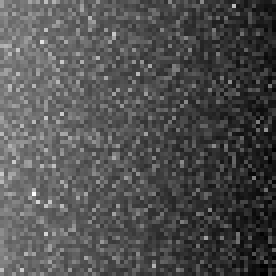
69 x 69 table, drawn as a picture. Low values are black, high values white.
The grain is fine, like static. No row or column stands out. There are no regular stripes. There is an overall slope up to the left. On average the colour sits 30% of the way up the scale.
